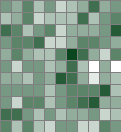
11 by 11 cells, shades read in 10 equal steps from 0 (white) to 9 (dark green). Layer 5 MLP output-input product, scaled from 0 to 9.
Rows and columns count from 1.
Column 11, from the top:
5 6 8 4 6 0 3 3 4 3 5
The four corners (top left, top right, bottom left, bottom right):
5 5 6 5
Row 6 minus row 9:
0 0 -1 -1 0 -1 1 -4 -8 0 -4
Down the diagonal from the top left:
5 4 3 7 3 4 7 6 8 2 5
